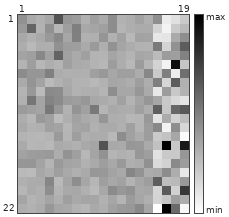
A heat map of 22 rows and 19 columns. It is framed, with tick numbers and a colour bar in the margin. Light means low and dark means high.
Neither half mirrors the other. The left part is calmer, up to a seam about 80% of the way across. There are no regular stripes. No overall slope runs across the table. The values are skewed, with a long tail toward high values. The grain is fine, like static.
